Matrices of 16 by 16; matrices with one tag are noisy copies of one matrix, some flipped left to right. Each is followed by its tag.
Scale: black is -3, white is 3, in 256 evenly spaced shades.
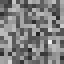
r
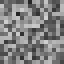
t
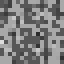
r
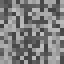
r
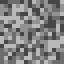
t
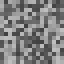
r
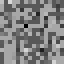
r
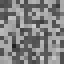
r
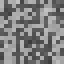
r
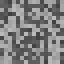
r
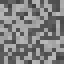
t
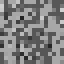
r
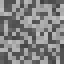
t
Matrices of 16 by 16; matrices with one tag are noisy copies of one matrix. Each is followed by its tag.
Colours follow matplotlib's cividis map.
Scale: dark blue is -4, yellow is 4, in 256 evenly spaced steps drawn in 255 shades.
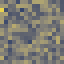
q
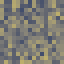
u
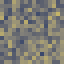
u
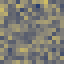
q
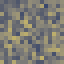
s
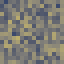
s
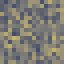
s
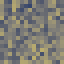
u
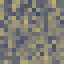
u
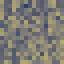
u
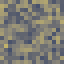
q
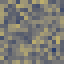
q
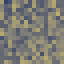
u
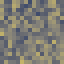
u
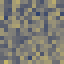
u
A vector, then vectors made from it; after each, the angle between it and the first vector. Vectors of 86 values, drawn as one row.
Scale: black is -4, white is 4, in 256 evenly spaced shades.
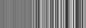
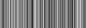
partly opposed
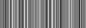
orthogonal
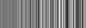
nearly parallel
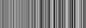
nearly opposite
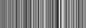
partly aligned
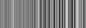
nearly opposite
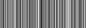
partly opposed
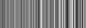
nearly parallel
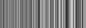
nearly parallel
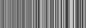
nearly parallel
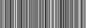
orthogonal
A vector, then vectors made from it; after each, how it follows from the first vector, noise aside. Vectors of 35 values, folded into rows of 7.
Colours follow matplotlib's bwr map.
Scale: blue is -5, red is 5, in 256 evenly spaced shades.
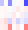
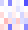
sign-scrambled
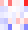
negated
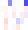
partly zeroed
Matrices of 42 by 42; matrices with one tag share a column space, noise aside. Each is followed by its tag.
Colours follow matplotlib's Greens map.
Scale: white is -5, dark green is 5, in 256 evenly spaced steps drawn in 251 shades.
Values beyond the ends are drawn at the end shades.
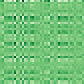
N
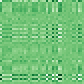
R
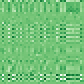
R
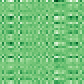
N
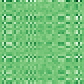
N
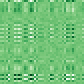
R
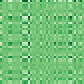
N
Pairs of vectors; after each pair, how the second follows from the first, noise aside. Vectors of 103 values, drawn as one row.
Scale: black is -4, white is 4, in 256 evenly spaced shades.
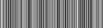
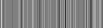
partly zeroed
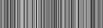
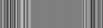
partly zeroed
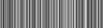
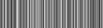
reversed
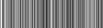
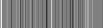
partly zeroed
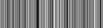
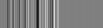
partly zeroed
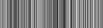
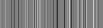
partly zeroed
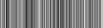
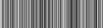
reversed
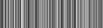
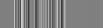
partly zeroed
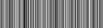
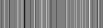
partly zeroed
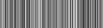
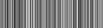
reversed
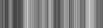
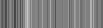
partly zeroed
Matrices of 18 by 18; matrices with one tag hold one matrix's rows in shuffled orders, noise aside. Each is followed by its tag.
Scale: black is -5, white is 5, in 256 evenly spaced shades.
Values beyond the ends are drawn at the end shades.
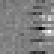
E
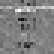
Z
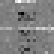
Z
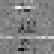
Z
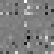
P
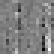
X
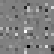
P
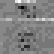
Z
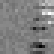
E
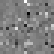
P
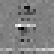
Z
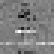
Z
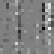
X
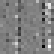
X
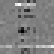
Z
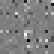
P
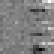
E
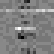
Z
